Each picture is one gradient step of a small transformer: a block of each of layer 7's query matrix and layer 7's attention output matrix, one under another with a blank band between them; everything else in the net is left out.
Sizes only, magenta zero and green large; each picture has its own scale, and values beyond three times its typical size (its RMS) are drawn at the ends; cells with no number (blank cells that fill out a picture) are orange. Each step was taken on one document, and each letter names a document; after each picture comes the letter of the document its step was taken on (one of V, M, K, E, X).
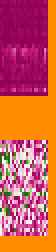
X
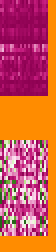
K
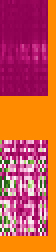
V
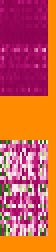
V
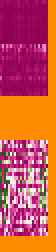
V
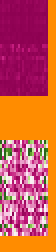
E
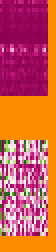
K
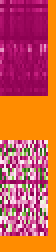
K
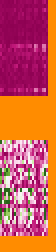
X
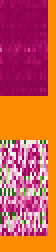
K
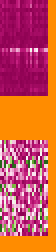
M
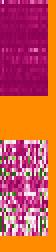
M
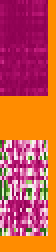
E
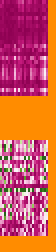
X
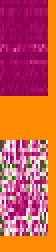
M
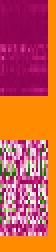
M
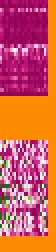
V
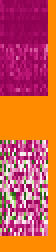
K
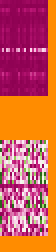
M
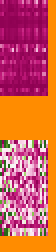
V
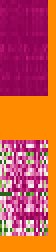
E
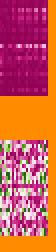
X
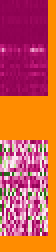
M
